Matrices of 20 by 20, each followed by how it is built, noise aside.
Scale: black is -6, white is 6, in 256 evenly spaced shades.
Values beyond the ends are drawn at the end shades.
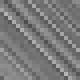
Toeplitz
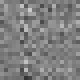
low rank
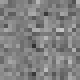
low rank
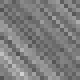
Toeplitz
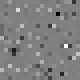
sparse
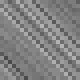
Toeplitz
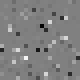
sparse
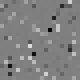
sparse
